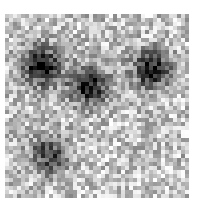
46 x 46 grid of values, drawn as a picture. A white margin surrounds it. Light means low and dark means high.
No row or column stands out. On average the colour sits 30% of the way up the scale. There are four bumps.
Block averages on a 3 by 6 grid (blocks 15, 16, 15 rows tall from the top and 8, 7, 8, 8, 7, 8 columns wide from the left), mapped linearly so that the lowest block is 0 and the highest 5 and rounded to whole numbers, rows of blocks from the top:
2 5 2 1 4 2 | 2 3 5 2 3 1 | 1 5 1 0 1 0
